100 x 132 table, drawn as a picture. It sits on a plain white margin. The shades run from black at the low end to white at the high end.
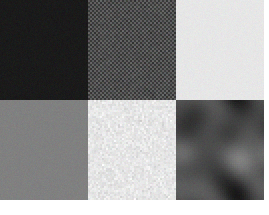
The table splits into 2 rows of 3 panels. Panel 1,1: very low, flat. Panel 1,2: low, checkered. Panel 1,3: very high, flat. Panel 2,1: middling, flat. Panel 2,2: very high, fine-grained, faint in contrast. Panel 2,3: low, smooth.
